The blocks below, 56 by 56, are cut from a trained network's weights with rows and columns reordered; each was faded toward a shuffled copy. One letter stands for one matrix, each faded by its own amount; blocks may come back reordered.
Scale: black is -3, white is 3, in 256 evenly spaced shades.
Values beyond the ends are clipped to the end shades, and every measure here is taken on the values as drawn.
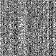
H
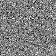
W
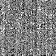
H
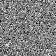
W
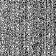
H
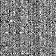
H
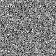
W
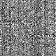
H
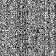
H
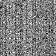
H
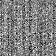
H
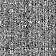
H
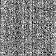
H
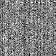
H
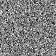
W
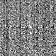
H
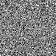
W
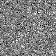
W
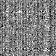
H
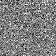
W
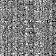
H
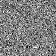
W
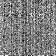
H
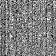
H
